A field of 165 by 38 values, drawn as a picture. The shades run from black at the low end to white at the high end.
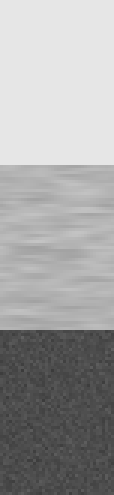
It is made of 3 by 1 panels. Panel 1,1: very high, flat. Panel 2,1: high, streaked across, faint in contrast. Panel 3,1: low, fine-grained, faint in contrast.
